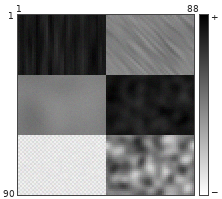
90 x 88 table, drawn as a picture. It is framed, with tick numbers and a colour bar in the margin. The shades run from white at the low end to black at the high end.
It is made of 3 by 2 panels. Panel 1,1: very high, streaked downward, faint in contrast. Panel 1,2: middling, slanting down to the right, faint in contrast. Panel 2,1: middling, smooth, faint in contrast. Panel 2,2: very high, blotchy, faint in contrast. Panel 3,1: very low, checkered, faint in contrast. Panel 3,2: middling, blotchy, strong in contrast.
